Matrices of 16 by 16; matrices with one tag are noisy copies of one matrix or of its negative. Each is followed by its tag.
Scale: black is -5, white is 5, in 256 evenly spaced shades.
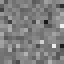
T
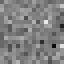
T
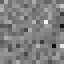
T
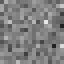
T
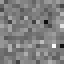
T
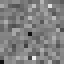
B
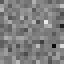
T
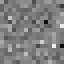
T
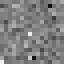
B
